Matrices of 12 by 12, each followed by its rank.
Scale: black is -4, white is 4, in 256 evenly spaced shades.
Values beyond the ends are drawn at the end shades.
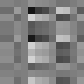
one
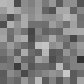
full rank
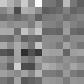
two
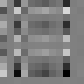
one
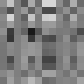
two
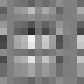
one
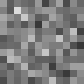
full rank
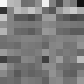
two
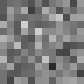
full rank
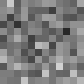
full rank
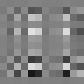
one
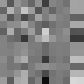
two
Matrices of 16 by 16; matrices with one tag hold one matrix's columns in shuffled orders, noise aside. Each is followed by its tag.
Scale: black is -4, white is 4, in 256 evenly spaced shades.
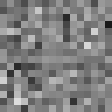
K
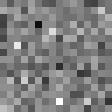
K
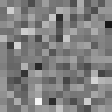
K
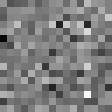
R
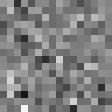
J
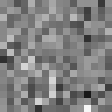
J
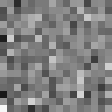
J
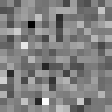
K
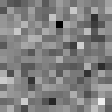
K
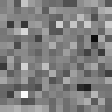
R
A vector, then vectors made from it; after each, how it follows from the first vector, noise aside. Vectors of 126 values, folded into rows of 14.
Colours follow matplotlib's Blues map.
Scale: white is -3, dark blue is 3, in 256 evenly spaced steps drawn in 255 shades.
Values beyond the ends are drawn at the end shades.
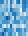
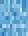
shrunk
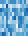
wrapped around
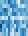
wrapped around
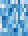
wrapped around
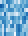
wrapped around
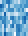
wrapped around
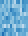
shrunk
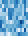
wrapped around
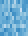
shrunk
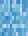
shrunk
